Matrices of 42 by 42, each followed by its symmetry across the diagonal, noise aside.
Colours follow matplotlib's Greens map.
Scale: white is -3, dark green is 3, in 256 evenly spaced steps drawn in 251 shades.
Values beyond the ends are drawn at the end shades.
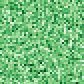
antisymmetric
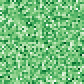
antisymmetric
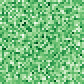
symmetric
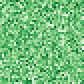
neither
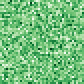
neither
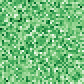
symmetric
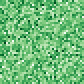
symmetric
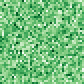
neither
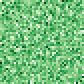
symmetric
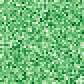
symmetric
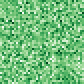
antisymmetric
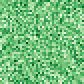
antisymmetric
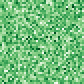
neither
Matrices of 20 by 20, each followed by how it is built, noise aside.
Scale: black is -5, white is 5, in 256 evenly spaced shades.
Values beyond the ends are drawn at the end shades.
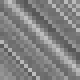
Toeplitz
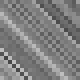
Toeplitz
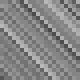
Toeplitz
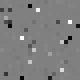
sparse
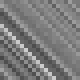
Toeplitz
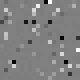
sparse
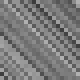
Toeplitz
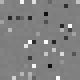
sparse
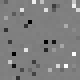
sparse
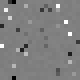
sparse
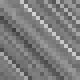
Toeplitz
